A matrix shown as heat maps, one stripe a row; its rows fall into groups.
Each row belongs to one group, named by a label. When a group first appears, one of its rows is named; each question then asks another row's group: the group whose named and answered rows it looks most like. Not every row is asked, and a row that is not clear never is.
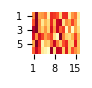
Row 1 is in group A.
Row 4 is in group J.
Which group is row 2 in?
A
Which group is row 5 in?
A
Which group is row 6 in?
A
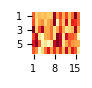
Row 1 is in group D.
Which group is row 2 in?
D
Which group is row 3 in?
J
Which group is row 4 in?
A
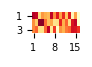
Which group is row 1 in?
A
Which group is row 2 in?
J
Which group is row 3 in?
D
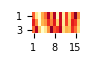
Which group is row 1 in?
D
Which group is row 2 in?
D
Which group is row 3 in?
A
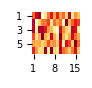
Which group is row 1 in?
A
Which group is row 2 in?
D
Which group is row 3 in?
J
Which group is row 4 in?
J
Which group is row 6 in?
J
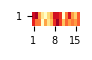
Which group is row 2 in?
A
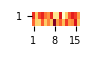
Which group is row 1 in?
J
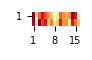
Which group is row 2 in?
J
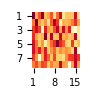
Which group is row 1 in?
J
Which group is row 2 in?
A
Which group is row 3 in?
A
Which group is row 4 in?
J
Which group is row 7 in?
D
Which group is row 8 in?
J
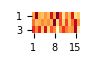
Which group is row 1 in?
A
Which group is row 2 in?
D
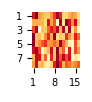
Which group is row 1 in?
A
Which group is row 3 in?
A
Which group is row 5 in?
J
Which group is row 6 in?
A
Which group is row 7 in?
A
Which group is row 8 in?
A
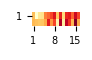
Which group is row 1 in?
D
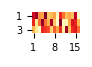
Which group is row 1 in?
J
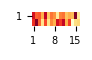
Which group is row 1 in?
J
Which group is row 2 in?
A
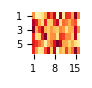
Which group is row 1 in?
D
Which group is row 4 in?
J
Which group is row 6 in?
D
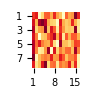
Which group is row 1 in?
D
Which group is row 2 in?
J
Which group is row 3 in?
J
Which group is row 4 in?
D
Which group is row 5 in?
J
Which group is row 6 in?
D
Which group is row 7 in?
J
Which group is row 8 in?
J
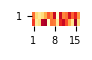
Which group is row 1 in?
D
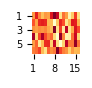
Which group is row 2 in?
J
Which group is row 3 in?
D
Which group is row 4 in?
J
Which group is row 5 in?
D
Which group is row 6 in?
A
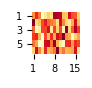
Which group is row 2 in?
J
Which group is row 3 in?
D
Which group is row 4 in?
A
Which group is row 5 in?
D
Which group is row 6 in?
A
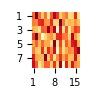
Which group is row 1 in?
A
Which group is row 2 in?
J
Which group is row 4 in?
A
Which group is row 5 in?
D
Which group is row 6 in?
D
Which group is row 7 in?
J
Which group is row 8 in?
D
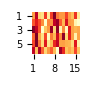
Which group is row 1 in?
A
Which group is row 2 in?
A
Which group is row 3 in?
A
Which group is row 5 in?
A
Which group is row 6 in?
J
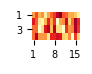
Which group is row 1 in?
A
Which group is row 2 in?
D
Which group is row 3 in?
D
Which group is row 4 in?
A
